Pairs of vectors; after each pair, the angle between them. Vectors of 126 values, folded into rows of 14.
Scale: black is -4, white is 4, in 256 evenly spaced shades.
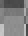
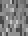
orthogonal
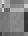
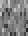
partly aligned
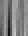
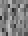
partly opposed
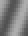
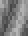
nearly parallel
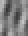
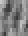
nearly parallel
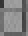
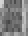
nearly opposite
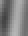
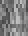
partly aligned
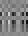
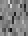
orthogonal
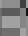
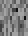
orthogonal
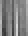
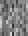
partly aligned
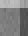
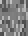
orthogonal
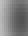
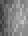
nearly opposite
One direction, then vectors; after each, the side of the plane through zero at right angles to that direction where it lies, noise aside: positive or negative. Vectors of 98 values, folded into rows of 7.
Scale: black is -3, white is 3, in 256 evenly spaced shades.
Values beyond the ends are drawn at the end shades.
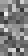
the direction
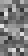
positive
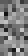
negative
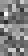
positive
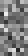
positive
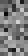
negative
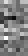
positive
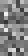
positive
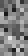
negative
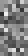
positive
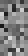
negative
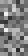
positive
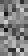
negative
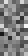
positive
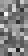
positive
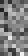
negative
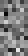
negative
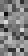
negative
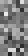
positive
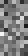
negative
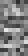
positive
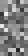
positive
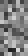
negative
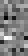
negative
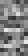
positive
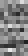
positive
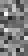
positive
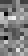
negative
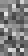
positive
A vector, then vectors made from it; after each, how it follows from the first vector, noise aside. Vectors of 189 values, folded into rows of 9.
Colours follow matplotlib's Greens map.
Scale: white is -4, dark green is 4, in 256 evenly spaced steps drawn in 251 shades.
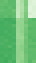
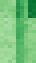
negated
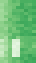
wrapped around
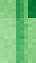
negated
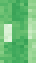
wrapped around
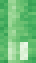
wrapped around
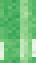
wrapped around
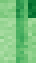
negated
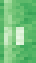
wrapped around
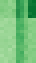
negated
